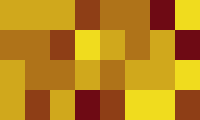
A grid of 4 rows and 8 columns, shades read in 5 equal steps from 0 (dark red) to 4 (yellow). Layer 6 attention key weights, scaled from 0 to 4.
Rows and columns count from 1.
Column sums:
11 8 9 8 8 11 10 9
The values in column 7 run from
0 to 4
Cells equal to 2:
8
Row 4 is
3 1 3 0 1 4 4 1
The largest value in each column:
3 3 3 4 3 4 4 4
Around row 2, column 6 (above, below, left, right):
2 3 3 3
